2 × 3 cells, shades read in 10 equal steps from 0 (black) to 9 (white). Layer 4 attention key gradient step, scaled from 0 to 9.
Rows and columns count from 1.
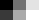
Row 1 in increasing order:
0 4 8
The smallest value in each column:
0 4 8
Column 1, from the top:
0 2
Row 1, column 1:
0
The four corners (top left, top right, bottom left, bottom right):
0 8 2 9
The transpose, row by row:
0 2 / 4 6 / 8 9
